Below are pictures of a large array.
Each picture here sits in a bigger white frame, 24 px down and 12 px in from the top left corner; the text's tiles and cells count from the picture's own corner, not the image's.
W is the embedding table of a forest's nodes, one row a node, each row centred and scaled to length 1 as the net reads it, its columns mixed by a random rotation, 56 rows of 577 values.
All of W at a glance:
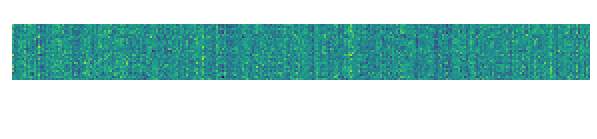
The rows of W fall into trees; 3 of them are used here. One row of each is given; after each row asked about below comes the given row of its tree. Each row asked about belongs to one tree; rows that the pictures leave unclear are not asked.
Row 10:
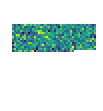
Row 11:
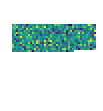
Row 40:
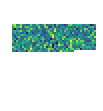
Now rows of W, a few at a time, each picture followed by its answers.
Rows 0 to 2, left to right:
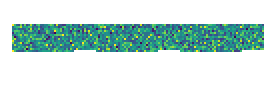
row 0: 40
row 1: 40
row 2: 11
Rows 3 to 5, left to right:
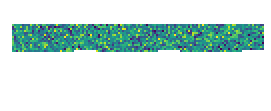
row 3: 40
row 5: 10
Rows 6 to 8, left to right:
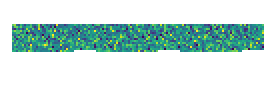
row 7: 40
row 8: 40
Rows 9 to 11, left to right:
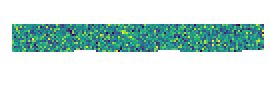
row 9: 40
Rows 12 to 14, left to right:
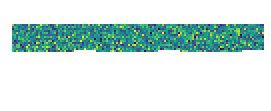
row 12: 11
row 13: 11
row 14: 10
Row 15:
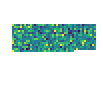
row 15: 40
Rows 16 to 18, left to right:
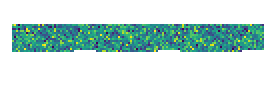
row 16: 40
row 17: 10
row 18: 40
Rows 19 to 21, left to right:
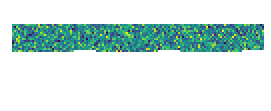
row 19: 10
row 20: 10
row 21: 40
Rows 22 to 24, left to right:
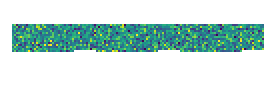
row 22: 11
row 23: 10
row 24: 11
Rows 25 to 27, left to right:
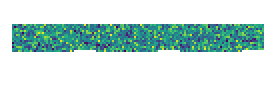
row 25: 10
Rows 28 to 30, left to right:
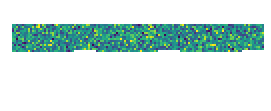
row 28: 11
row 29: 10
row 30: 40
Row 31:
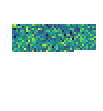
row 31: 40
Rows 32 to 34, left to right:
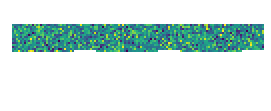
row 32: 10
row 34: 40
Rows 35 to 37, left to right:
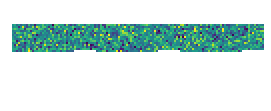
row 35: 11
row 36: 10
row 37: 40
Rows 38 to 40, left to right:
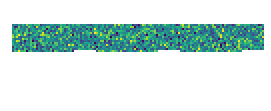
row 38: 10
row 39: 10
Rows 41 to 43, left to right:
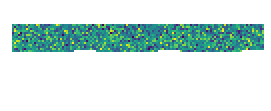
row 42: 40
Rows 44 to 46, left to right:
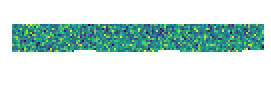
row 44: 10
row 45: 40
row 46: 40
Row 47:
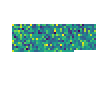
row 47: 40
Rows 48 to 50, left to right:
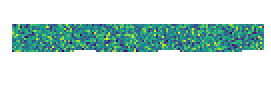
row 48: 10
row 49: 10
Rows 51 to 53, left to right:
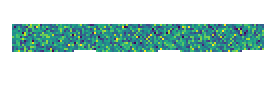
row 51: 10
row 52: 40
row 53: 40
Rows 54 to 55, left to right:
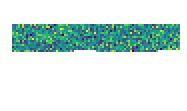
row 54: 10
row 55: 11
